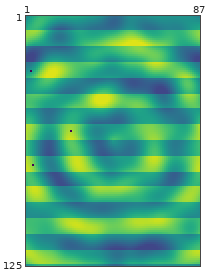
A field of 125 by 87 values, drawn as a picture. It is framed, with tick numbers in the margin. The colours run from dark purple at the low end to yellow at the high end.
There are three isolated cells, each far lower than the cells round it. Stripes running across repeat 8 times from top to bottom. There is no overall slope. Concentric rings centre on the centre.
